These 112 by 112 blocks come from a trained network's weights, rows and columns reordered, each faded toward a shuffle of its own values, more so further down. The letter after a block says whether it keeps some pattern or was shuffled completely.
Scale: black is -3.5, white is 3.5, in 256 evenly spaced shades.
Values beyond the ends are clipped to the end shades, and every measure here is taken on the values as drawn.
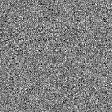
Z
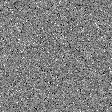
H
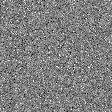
H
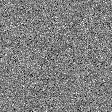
H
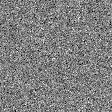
H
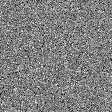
H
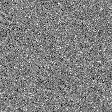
H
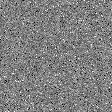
H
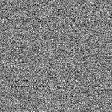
Z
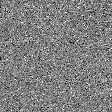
H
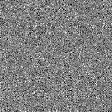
Z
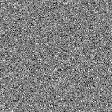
Z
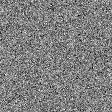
H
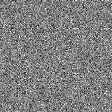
Z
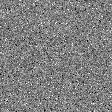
H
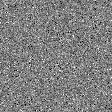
H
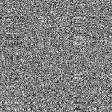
Z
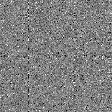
Z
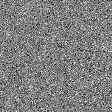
H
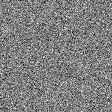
H
